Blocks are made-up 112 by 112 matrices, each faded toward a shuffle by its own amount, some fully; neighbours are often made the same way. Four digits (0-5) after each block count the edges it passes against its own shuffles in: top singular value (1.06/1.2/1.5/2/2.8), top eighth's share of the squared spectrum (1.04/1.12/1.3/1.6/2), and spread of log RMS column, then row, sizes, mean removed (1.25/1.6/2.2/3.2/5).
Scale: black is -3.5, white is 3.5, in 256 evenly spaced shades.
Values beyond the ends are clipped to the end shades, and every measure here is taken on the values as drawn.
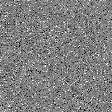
3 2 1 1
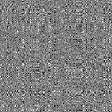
5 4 3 3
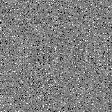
3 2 1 0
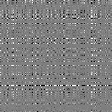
5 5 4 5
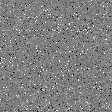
2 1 0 1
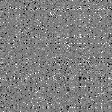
4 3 2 2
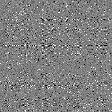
4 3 2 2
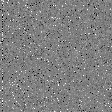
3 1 1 0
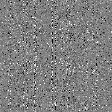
2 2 3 2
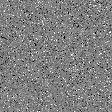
2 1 0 0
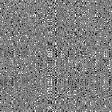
4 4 3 2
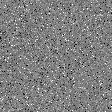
0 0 0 0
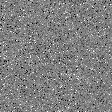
0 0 0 0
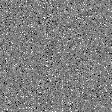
1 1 2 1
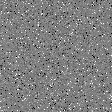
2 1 0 0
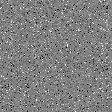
2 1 1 0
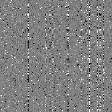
5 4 3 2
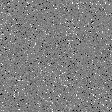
0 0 0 0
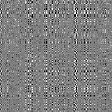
5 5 4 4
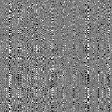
5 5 4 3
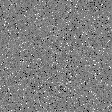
1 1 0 0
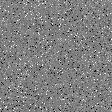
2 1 0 0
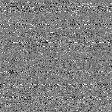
2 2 0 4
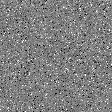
0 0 0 0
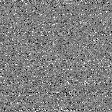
1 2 0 3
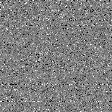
1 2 0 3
